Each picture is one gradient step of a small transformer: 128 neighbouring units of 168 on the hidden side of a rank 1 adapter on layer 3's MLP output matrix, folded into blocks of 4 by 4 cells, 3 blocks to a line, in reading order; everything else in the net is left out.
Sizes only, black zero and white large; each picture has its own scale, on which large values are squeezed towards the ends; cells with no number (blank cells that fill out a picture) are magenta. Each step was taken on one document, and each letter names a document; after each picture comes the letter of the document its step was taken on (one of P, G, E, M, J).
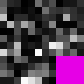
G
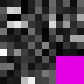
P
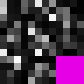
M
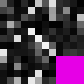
M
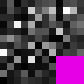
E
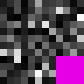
G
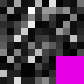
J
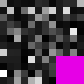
J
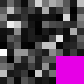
G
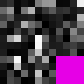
M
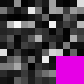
P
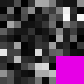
G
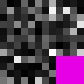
E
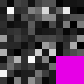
J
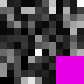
E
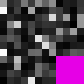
M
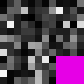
J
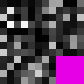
G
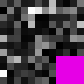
J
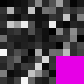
G
